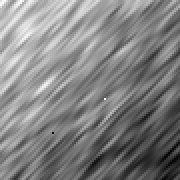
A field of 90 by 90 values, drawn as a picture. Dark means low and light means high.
Two lone cells stand out: one far higher and one far lower than their neighbours. The ninth with the highest average is the top left. The halves do not mirror each other. Values rise toward the top left.
